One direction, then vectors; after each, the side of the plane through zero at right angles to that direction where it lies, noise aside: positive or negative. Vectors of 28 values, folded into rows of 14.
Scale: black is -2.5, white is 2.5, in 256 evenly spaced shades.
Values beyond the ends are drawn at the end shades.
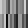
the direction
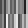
negative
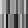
positive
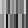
positive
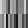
positive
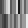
negative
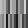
positive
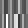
negative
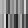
positive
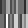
negative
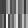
negative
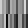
positive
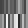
negative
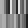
positive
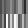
negative
